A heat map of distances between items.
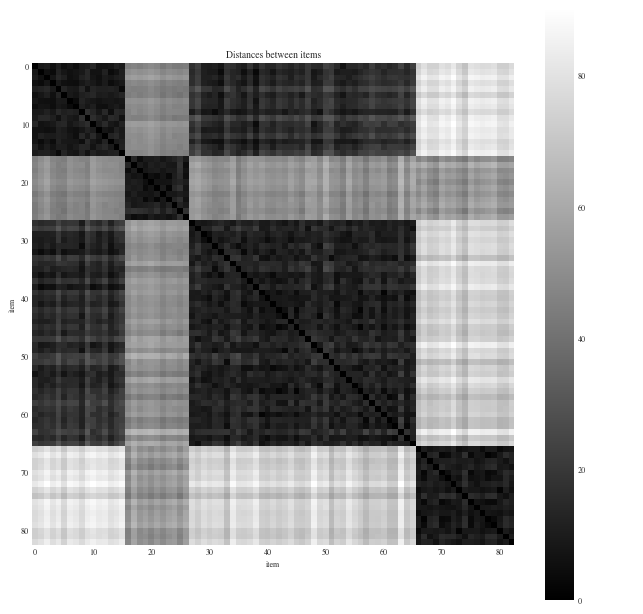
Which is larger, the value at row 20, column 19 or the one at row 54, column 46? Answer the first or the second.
the second
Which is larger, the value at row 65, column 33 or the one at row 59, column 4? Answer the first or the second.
the second
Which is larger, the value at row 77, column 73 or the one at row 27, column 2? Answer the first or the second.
the second
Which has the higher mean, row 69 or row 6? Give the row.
69
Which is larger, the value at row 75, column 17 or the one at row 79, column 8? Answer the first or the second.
the second
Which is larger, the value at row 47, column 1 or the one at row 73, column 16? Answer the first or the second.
the second
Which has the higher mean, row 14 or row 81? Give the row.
81
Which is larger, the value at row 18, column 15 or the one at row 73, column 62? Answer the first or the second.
the second
